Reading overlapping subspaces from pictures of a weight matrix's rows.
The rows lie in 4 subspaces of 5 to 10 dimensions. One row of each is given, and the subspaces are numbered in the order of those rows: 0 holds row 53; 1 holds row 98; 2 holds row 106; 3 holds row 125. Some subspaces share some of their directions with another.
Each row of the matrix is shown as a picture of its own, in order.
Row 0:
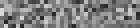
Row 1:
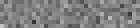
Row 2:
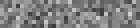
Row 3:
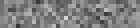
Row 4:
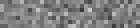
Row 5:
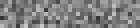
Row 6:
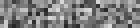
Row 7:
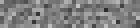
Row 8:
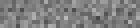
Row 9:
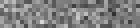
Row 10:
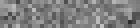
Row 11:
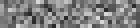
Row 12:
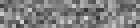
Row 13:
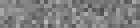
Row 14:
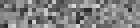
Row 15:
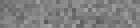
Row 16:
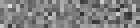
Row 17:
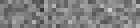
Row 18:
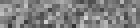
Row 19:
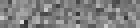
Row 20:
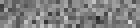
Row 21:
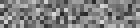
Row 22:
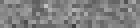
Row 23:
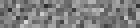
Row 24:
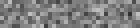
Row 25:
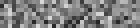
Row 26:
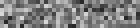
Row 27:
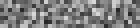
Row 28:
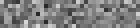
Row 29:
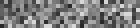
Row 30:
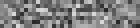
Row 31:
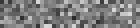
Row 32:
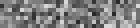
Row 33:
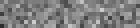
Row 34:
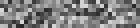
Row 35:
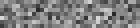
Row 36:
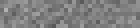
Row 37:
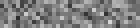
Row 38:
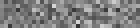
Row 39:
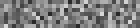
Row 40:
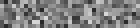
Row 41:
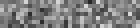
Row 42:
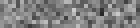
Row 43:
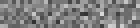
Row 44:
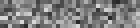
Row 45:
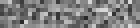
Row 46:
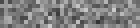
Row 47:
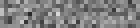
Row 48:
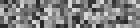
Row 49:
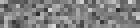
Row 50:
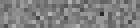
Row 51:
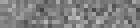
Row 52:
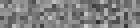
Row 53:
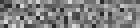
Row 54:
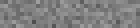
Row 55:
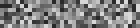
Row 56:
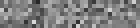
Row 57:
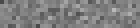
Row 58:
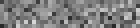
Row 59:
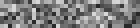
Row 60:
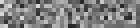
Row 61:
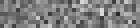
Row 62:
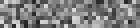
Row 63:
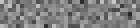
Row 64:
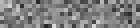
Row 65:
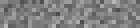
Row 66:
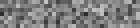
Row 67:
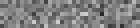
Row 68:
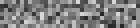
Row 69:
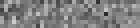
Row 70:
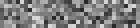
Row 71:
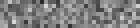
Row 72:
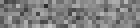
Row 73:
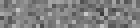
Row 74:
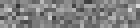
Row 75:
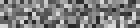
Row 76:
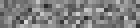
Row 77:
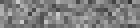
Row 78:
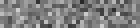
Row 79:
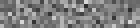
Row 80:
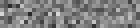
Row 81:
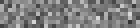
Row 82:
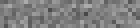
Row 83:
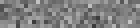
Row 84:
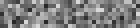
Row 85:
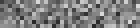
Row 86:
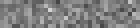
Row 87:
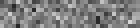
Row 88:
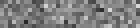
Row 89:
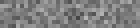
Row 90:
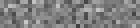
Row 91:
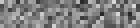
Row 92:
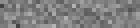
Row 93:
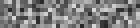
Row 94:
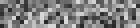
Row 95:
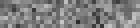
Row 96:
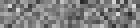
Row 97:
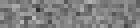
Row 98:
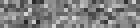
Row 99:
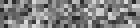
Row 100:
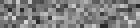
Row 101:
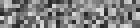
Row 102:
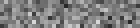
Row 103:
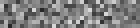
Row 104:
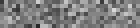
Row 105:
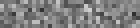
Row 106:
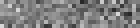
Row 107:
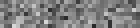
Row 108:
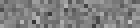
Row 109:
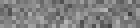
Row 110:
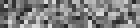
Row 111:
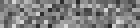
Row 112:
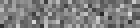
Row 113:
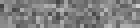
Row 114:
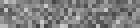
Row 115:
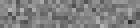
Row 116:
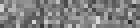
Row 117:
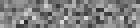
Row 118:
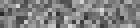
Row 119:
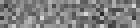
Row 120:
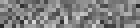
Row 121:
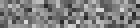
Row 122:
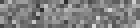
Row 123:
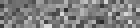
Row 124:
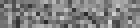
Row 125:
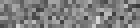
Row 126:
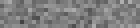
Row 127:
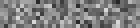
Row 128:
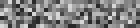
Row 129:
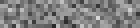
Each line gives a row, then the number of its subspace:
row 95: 3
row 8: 3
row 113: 3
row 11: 3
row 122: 1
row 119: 2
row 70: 3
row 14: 1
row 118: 2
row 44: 3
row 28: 1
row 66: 0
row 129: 1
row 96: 2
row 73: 2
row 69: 1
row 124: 1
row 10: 3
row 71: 1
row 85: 0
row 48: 1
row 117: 3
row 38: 1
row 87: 3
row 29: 0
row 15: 2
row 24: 2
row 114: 1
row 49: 1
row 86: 1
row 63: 0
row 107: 1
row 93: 3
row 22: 1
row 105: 1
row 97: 3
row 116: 0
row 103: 1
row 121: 1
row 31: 2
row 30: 1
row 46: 2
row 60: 0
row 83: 2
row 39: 0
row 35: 3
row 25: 1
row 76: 3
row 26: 0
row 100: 3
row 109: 1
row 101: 2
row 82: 1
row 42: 2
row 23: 3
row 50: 0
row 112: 0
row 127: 1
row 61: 0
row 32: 3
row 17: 1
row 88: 1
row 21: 0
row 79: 3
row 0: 0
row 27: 3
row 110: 1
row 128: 3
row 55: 2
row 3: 3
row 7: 1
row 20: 0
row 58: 2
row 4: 3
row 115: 3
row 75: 2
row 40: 1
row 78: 2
